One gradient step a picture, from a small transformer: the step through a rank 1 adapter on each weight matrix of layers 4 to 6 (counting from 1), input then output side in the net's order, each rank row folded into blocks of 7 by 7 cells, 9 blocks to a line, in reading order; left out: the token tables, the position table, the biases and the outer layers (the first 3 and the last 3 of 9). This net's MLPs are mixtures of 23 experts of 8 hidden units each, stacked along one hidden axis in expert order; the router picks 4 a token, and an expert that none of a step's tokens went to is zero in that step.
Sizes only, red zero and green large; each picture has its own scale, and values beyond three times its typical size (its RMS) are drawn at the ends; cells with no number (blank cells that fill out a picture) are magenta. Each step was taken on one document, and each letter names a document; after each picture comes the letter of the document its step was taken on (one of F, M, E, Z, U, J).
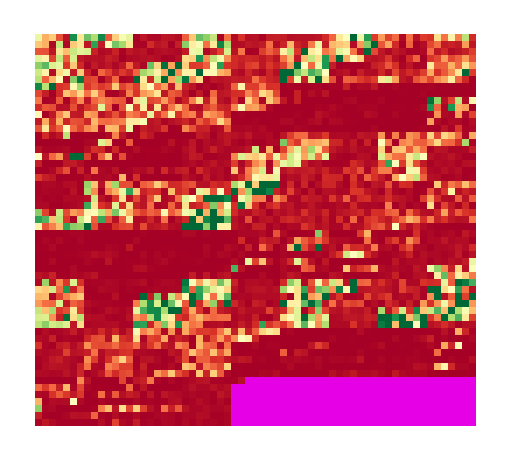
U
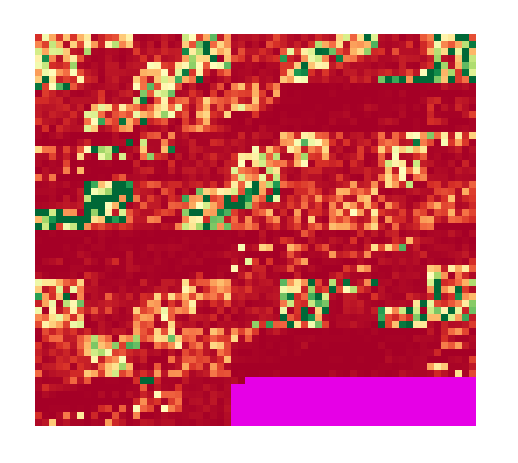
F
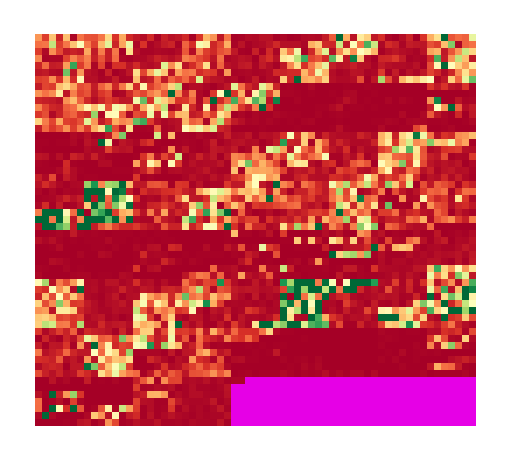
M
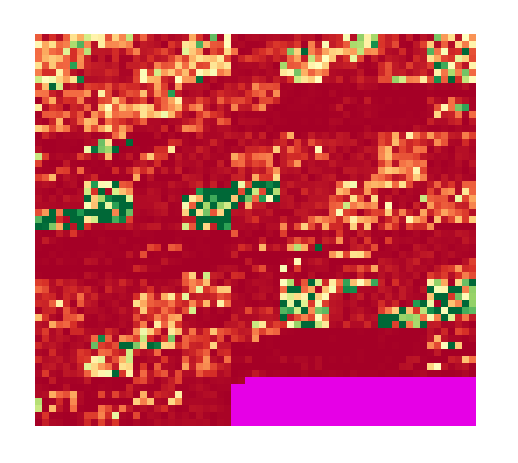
M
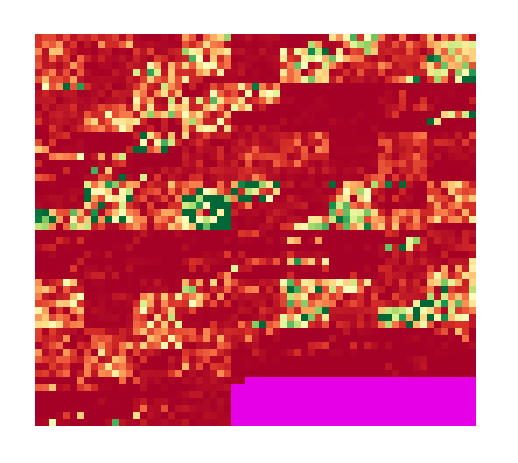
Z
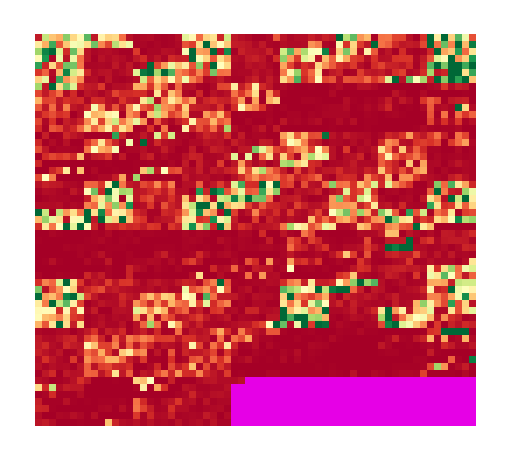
F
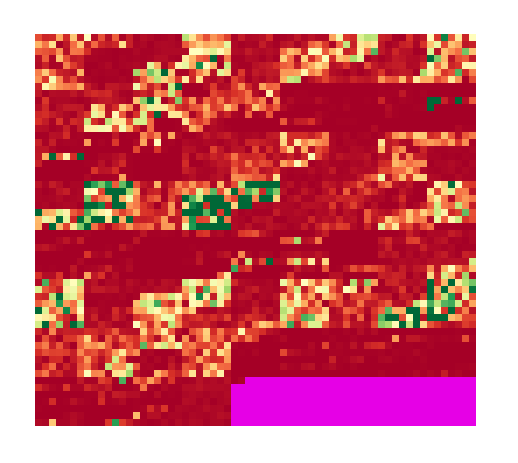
Z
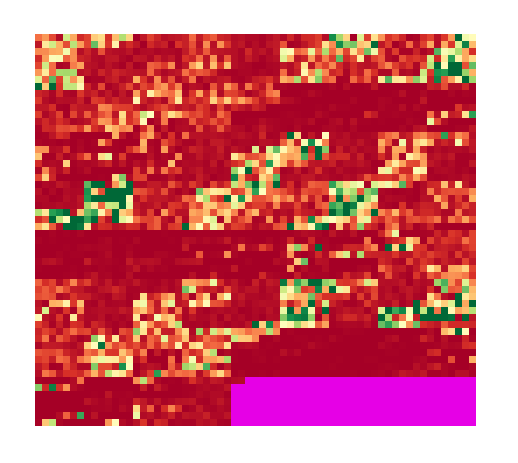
F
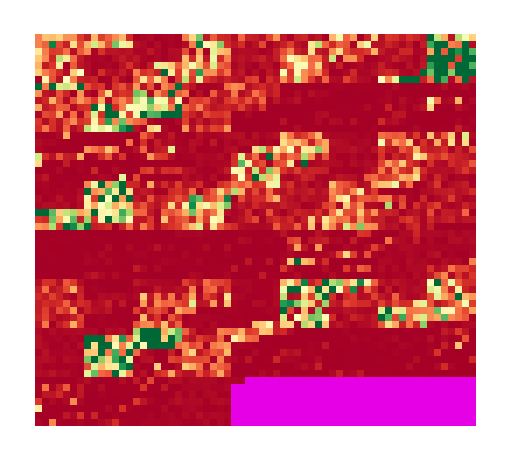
U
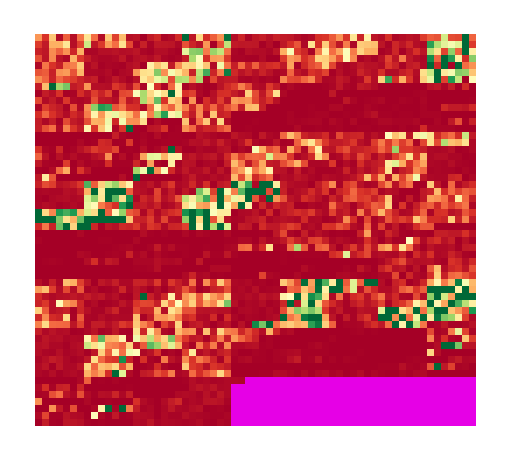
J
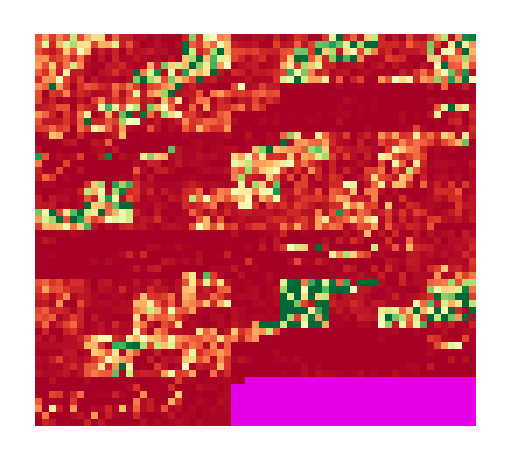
M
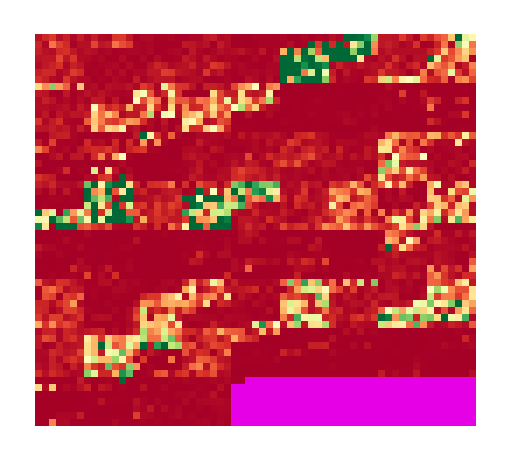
Z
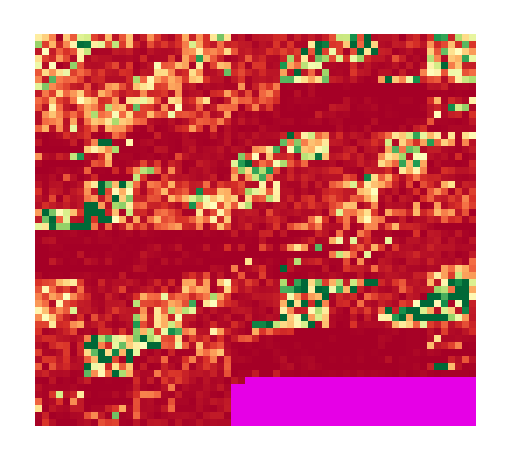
M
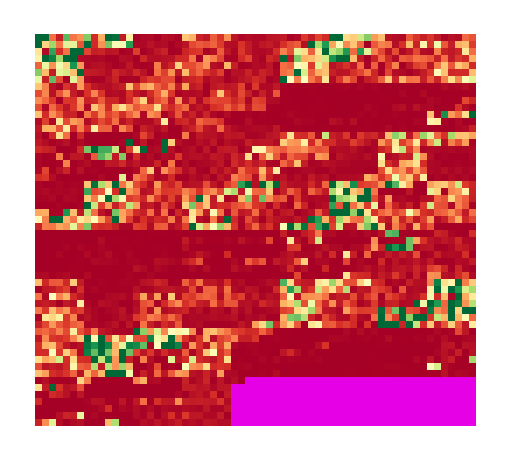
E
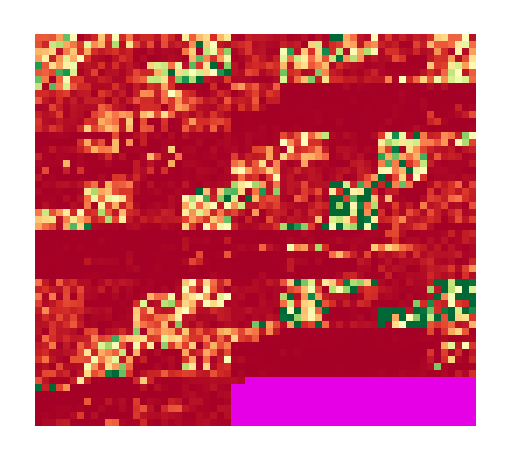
F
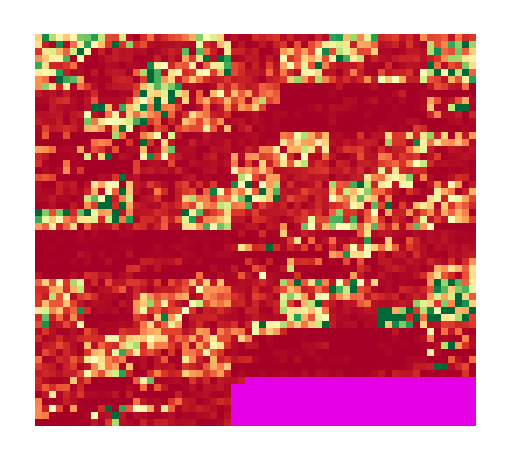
J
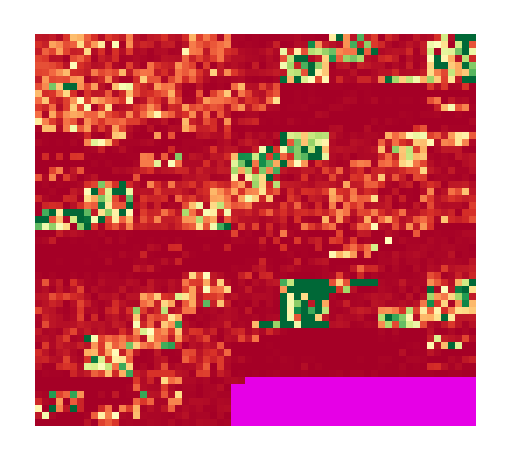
M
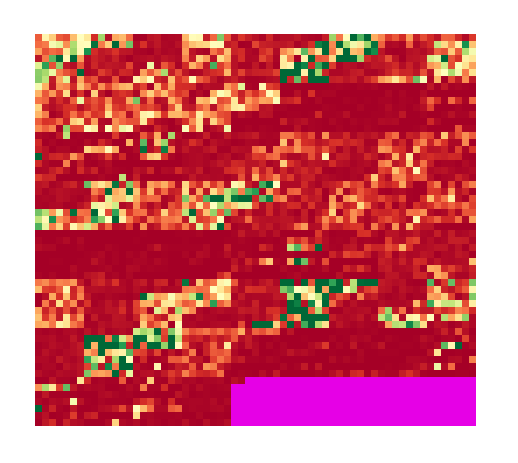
U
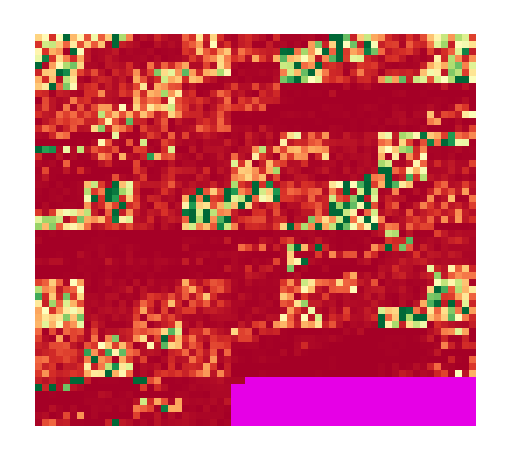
F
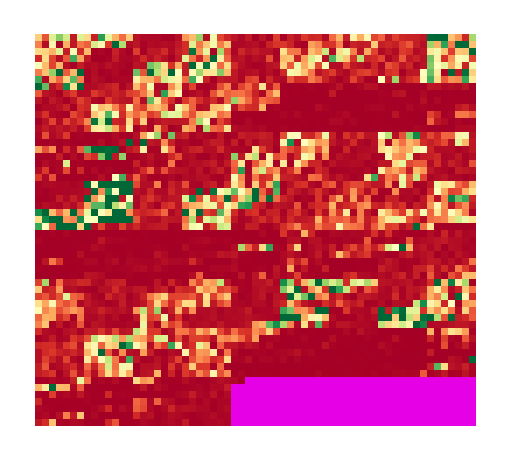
F
